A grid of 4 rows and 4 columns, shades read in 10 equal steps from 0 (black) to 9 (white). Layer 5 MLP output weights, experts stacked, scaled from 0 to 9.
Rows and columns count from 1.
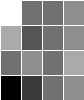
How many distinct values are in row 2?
4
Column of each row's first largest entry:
1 1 4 4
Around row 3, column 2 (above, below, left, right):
3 2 4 4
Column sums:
19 14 16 21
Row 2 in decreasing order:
6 5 4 3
